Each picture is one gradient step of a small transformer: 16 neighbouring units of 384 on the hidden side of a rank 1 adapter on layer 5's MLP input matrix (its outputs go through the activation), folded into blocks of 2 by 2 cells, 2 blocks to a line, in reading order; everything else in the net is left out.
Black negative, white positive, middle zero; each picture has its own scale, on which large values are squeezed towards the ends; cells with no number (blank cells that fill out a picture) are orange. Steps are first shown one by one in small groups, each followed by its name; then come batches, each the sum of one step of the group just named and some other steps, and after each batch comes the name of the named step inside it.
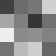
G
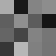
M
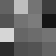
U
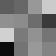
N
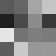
G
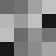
N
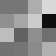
G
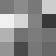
U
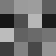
U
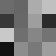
N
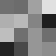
N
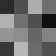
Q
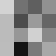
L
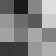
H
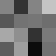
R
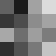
H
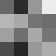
H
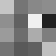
L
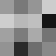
L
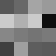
Q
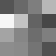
Q
